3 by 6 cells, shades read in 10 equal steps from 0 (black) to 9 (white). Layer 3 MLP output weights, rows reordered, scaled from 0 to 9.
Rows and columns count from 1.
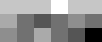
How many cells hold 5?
2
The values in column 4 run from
4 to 9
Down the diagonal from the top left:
7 4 6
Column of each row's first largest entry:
4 1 3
